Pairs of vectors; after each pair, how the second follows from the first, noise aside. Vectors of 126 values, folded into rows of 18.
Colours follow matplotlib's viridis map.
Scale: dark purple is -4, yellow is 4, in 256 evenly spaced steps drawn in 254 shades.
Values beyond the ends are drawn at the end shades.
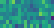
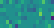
partly zeroed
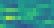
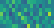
shuffled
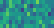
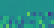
partly zeroed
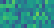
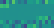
partly zeroed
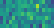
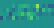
partly zeroed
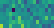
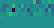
partly zeroed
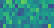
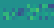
partly zeroed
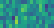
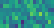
shuffled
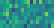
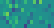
partly zeroed
